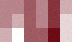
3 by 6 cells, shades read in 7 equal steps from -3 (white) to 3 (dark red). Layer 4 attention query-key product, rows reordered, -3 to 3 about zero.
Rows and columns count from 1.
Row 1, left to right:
0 0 1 0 2 -1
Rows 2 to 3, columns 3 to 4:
1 0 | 1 1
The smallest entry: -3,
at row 3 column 2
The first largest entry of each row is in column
5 5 5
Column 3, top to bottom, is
1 1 1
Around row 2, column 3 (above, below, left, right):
1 1 -1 0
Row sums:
2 0 -1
